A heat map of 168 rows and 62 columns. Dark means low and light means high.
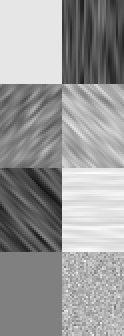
It is made of 4 by 2 panels. Panel 1,1: very high, flat. Panel 1,2: low, streaked downward. Panel 2,1: middling, slanting up to the right. Panel 2,2: high, slanting down to the right. Panel 3,1: low, slanting down to the right. Panel 3,2: very high, streaked across, faint in contrast. Panel 4,1: middling, flat. Panel 4,2: high, fine-grained.
